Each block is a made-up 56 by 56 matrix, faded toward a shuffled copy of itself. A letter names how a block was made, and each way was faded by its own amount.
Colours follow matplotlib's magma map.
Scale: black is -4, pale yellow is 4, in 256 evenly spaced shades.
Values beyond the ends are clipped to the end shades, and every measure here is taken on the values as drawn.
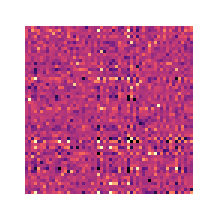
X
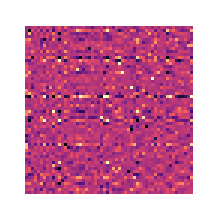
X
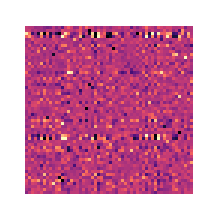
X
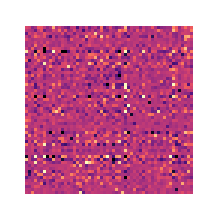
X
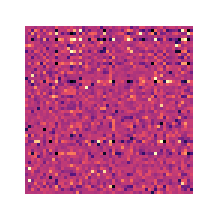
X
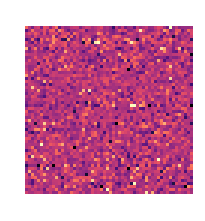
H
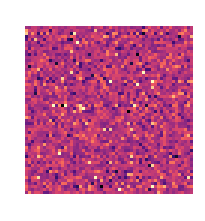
H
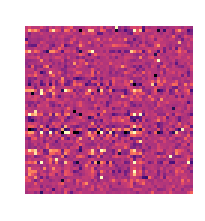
X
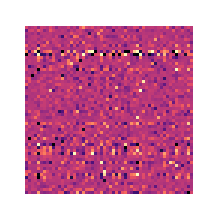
X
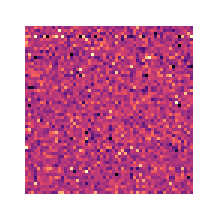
H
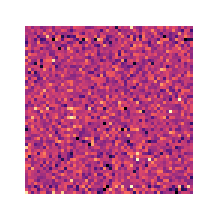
H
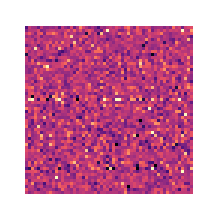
H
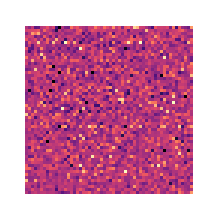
H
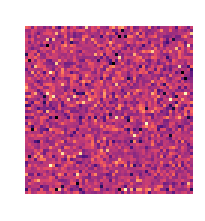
H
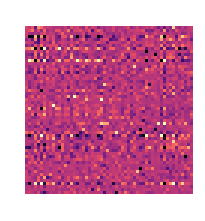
X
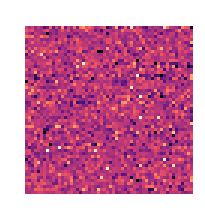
H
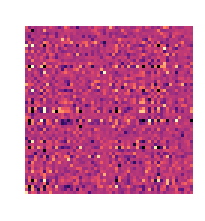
X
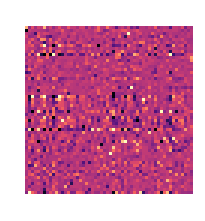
X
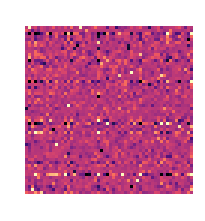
X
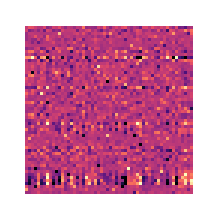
X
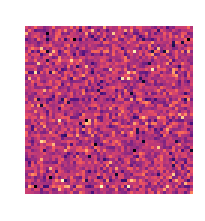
H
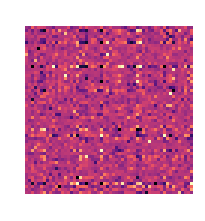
X
